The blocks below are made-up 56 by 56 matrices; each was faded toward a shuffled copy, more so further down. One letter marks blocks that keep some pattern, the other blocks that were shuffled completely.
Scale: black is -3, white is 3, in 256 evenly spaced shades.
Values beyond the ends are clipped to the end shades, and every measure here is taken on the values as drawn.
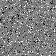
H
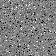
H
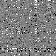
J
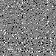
J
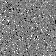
H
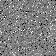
H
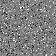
H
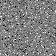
H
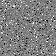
H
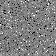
H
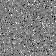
H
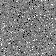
H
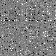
J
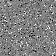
H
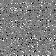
J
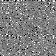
J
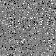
J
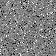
H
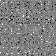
J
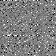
J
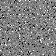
J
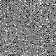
J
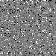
J
